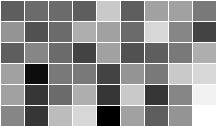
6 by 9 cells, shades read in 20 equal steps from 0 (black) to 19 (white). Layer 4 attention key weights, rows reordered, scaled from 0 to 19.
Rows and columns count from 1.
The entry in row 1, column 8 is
12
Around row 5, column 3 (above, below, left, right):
9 14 4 13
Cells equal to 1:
1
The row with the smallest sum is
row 3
